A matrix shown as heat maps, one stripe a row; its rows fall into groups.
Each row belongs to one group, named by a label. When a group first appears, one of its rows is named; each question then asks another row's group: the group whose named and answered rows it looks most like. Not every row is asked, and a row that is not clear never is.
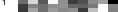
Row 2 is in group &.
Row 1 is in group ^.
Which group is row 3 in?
&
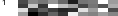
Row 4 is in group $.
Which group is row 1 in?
&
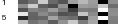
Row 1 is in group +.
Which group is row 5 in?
&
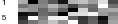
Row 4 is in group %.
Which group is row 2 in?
&
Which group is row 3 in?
&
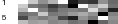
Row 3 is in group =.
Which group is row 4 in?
+
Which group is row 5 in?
&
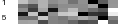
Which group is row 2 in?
+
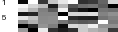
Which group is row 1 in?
^
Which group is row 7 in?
%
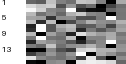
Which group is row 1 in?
+
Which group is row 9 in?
$
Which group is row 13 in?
%
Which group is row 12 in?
+
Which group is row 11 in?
&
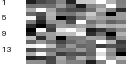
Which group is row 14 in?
=
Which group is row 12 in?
=
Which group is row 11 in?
=
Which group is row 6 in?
$
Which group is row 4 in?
+
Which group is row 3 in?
=
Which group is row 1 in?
%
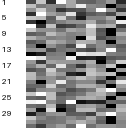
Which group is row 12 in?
$
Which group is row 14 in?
%
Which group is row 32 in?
$
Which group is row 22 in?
+
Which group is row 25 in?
+
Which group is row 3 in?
=
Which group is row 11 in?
+
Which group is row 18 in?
+
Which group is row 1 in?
^
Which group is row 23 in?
&
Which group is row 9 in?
+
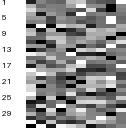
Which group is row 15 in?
+
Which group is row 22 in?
$
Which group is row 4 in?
$
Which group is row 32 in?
^
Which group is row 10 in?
+
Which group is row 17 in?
^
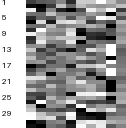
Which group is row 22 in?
+
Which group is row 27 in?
$
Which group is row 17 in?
%
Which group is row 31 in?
%
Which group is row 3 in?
$
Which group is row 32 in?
%
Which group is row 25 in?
+
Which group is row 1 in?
%
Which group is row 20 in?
=
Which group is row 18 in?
&
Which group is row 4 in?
+
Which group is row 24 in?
%
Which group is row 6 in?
^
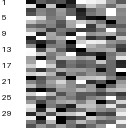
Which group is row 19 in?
=
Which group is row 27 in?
$
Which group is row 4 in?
&
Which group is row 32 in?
&
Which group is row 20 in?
%
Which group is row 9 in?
$
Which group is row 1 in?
%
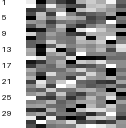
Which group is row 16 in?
%
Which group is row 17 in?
&
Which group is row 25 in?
$
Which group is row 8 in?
%
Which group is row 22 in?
^
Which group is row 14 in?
$
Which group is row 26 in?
+
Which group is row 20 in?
$
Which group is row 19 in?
+
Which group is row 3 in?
%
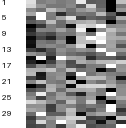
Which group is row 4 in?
=
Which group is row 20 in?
%
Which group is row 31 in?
^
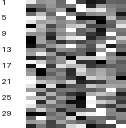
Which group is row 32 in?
^
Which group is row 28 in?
=
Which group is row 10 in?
^
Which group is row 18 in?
$
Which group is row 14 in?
=
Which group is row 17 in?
^
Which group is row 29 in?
%
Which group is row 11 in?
&
